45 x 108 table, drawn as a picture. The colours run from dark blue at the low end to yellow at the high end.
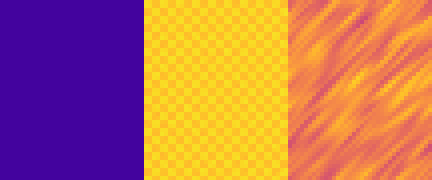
The table splits into one row of 3 panels. Panel 1,1: very low, flat. Panel 1,2: very high, checkered, faint in contrast. Panel 1,3: high, slanting up to the right.
